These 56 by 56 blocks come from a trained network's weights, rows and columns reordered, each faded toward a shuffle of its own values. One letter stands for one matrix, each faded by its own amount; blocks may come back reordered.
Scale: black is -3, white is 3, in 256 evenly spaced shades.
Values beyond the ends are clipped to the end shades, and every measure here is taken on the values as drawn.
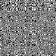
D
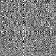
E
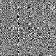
E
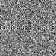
E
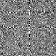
E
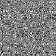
D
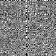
E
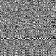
E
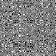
D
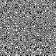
D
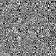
D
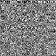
E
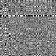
E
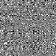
D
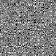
D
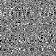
D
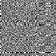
E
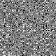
D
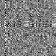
E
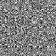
E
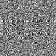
E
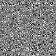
D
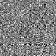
E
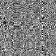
E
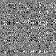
D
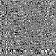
D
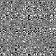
D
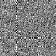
E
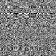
E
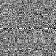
E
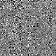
D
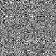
E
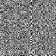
E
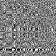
E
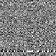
E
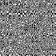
D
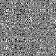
D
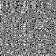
D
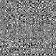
D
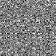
E
